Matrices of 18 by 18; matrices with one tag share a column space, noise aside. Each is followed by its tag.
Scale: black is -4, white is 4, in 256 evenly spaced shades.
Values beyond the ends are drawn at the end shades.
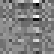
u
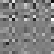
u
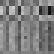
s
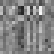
s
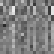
s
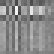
s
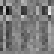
s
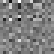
u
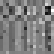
s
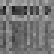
s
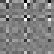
u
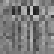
s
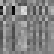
s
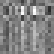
s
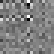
u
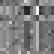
s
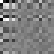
u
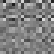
u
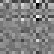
u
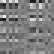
u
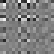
u
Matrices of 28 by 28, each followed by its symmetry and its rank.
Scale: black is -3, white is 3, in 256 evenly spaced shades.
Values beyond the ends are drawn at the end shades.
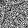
symmetric, full rank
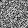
symmetric, full rank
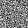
antisymmetric, full rank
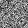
symmetric, full rank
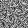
antisymmetric, full rank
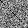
symmetric, full rank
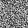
antisymmetric, full rank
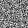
antisymmetric, full rank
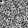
symmetric, full rank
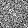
symmetric, full rank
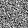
antisymmetric, full rank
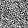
antisymmetric, full rank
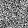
antisymmetric, full rank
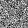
antisymmetric, full rank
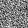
antisymmetric, full rank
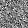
antisymmetric, full rank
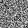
symmetric, full rank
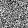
antisymmetric, full rank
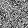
symmetric, full rank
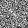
symmetric, full rank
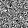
antisymmetric, full rank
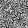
symmetric, full rank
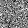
antisymmetric, full rank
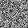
symmetric, full rank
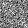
symmetric, full rank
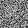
symmetric, full rank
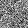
symmetric, full rank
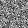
antisymmetric, full rank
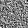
antisymmetric, full rank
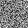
symmetric, full rank
